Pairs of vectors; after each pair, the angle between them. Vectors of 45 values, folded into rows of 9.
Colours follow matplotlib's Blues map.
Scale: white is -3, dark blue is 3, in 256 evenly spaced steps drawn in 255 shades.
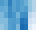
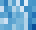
partly opposed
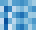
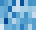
partly aligned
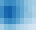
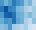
nearly parallel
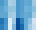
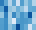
partly aligned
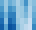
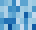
partly aligned
